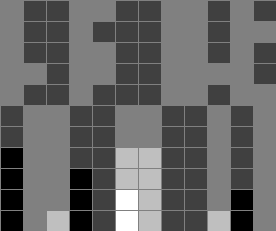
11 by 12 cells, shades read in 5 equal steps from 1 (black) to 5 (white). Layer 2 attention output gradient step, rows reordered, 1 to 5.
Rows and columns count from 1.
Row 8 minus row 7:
-1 0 0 0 0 1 1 0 0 0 0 0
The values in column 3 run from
2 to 4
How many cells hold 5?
2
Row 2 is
3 2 2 3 2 2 2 3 3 2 3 3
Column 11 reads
3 3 3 3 3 2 2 2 2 1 1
